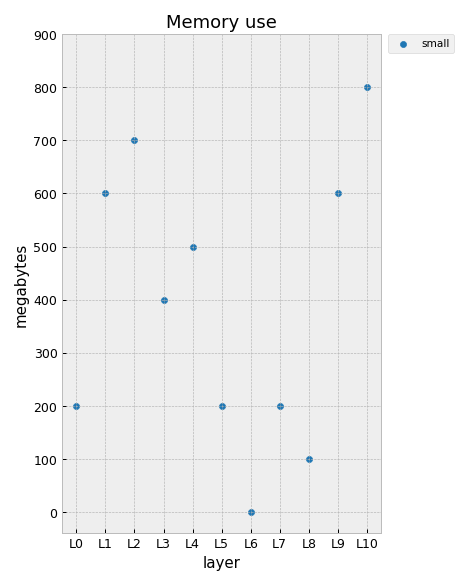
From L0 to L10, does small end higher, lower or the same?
higher
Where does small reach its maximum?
L10
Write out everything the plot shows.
Title: Memory use
x-axis: layer, ticks L0 L1 L2 L3 L4 L5 L6 L7 L8 L9 L10
y-axis: megabytes, ticks 0 100 200 300 400 500 600 700 800 900
Legend: small
Values:
small: 200 600 700 400 500 200 0 200 100 600 800
